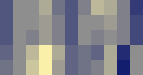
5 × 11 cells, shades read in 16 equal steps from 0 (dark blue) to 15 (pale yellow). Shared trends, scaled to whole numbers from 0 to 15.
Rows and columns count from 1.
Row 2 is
4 8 8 9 7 4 8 8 9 7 3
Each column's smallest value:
4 8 7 9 6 4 6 5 8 0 2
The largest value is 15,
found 2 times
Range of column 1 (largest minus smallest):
2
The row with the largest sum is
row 5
